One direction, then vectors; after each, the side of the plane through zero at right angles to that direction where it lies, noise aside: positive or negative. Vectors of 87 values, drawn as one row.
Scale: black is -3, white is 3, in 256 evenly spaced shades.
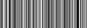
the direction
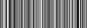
positive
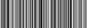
negative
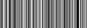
positive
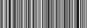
positive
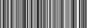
negative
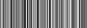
negative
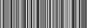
negative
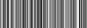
negative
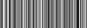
positive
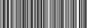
negative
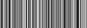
positive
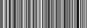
positive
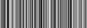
negative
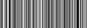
positive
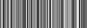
negative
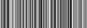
negative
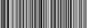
negative
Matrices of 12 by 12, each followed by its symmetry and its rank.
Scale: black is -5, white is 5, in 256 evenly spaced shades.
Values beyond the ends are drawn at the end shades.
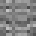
neither, rank two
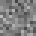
antisymmetric, full rank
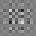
symmetric, rank one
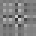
symmetric, rank one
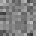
neither, rank two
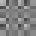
symmetric, rank one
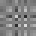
symmetric, rank one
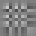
symmetric, rank one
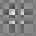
symmetric, rank one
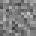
antisymmetric, full rank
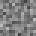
antisymmetric, full rank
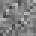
antisymmetric, full rank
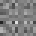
neither, rank two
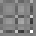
symmetric, rank one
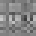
neither, rank two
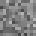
antisymmetric, full rank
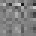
neither, rank two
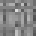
neither, rank two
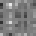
neither, rank two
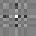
symmetric, rank one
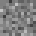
antisymmetric, full rank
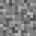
antisymmetric, full rank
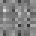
neither, rank two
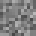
antisymmetric, full rank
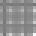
symmetric, rank one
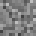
antisymmetric, full rank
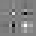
symmetric, rank one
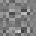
neither, rank two
